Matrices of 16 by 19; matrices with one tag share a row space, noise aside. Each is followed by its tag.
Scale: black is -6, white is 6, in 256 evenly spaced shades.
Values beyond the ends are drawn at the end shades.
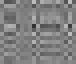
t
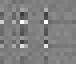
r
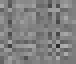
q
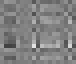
t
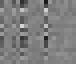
r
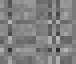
q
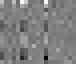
r
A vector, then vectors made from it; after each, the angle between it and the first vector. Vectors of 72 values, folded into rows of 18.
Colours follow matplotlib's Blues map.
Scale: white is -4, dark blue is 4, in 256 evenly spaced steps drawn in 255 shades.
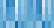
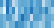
partly aligned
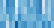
nearly parallel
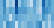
nearly opposite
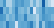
partly opposed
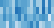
partly opposed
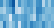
partly aligned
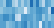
partly aligned
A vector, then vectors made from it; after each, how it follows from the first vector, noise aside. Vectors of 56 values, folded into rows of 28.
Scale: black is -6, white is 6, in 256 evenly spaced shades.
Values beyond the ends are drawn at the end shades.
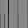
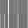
negated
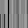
scaled up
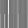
negated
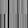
scaled up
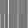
negated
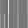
negated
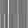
negated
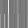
negated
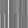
negated
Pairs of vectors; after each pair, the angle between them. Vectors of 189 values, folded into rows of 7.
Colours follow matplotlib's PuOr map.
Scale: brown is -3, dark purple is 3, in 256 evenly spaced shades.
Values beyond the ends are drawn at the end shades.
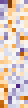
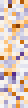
orthogonal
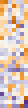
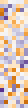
orthogonal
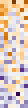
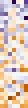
nearly opposite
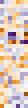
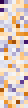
partly aligned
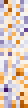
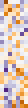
nearly parallel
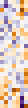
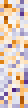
nearly opposite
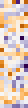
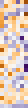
nearly parallel
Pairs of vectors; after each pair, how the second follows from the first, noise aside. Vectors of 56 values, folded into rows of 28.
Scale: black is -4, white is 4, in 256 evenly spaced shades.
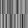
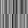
shuffled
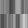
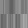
shrunk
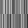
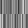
wrapped around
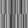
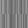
shrunk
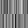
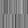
shrunk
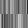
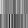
wrapped around
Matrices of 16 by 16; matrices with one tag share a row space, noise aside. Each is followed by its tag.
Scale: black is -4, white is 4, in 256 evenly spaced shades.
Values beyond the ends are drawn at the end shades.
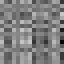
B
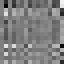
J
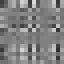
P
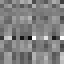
B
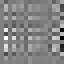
J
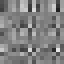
P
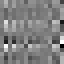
J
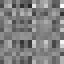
B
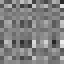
B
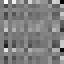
J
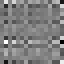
J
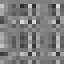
P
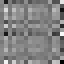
J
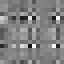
P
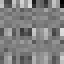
B
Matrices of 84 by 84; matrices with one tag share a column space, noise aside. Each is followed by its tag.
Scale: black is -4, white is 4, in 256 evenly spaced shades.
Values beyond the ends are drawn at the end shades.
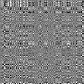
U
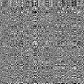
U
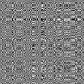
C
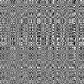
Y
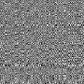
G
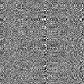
C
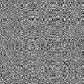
C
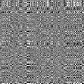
U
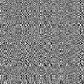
G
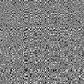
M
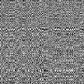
M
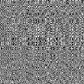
Y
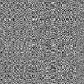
C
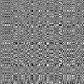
G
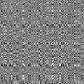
G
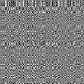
U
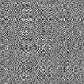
C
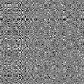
C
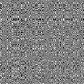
C
